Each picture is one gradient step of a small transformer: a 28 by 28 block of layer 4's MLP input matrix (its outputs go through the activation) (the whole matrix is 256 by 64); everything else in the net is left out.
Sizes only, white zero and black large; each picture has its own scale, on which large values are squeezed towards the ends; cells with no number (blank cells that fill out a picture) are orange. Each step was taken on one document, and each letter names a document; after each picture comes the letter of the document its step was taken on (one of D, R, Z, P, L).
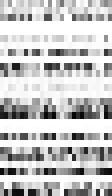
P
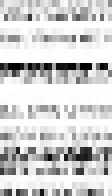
P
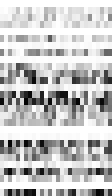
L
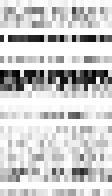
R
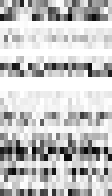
P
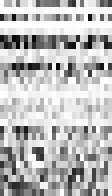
P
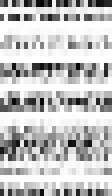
P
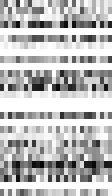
R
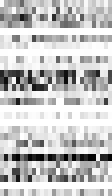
R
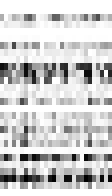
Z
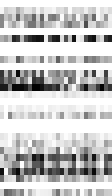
R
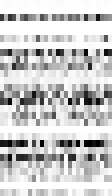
L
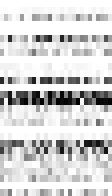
L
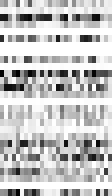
R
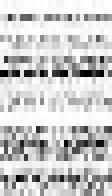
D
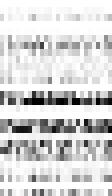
L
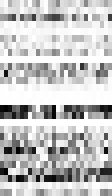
P
